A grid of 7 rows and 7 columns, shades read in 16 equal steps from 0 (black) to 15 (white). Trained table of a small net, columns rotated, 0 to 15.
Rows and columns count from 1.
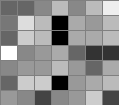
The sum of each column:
57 68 64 40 61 61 64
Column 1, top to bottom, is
6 7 6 15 8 6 9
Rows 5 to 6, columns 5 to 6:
9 6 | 9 10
